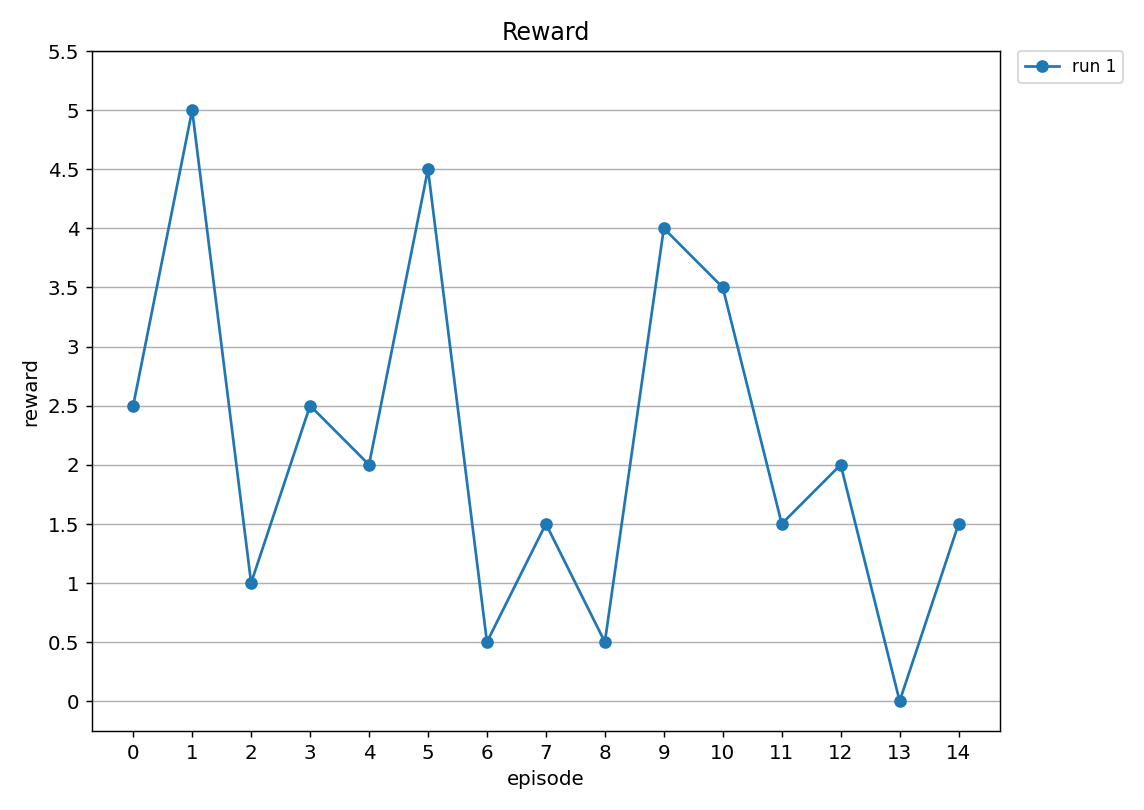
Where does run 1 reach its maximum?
1
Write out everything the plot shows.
Title: Reward
x-axis: episode, ticks 0 1 2 3 4 5 6 7 8 9 10 11 12 13 14
y-axis: reward, ticks 0 0.5 1 1.5 2 2.5 3 3.5 4 4.5 5 5.5
Legend: run 1
Values:
run 1: 2.5 5 1 2.5 2 4.5 0.5 1.5 0.5 4 3.5 1.5 2 0 1.5
